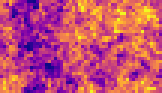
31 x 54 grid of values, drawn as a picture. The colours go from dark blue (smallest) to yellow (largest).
Grain: blotchy. Mirror symmetry: none. Ninth with the highest average: top right.
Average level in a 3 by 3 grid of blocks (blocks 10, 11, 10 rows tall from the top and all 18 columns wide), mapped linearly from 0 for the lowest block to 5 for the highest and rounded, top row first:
035 | 033 | 113
